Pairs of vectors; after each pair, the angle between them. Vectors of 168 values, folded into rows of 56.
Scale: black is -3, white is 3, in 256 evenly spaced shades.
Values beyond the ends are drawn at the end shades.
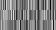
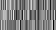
nearly parallel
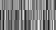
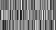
orthogonal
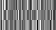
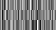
nearly opposite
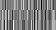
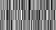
orthogonal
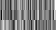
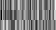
nearly parallel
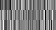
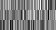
partly opposed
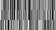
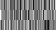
partly aligned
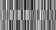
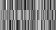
nearly parallel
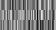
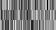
orthogonal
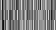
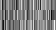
nearly parallel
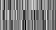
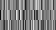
partly aligned
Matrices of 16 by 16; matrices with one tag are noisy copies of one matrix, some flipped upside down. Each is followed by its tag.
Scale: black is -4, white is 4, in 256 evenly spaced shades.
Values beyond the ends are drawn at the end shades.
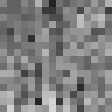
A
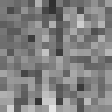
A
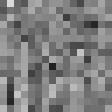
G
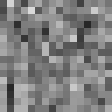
G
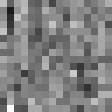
G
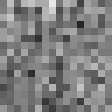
A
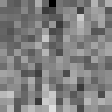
A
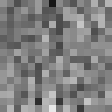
A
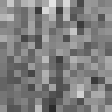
A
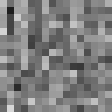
G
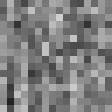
G
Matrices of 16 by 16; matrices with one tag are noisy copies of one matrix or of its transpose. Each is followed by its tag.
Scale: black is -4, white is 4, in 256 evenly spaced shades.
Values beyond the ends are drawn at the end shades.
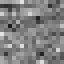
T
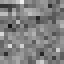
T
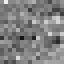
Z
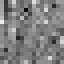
T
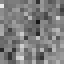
Z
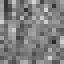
T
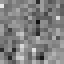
Z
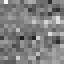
Z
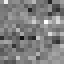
Z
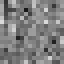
T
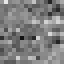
Z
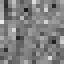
T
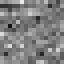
T
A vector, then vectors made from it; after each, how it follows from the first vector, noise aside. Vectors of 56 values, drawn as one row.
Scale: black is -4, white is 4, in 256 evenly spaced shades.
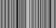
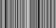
reversed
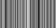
reversed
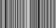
reversed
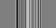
partly zeroed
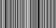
reversed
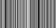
reversed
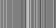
partly zeroed
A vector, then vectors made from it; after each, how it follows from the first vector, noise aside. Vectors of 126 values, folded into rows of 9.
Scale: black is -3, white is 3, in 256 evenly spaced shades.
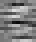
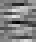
copied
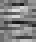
copied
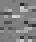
partly zeroed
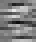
copied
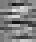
copied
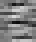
copied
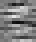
copied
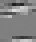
partly zeroed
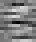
copied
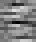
copied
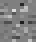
partly zeroed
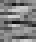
copied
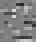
partly zeroed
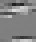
partly zeroed
